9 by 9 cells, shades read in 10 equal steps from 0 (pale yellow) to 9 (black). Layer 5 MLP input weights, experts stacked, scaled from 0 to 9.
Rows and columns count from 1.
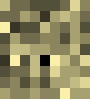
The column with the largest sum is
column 5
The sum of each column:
39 35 42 35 46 29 30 24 34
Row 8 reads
5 4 6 4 6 3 3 2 1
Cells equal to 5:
14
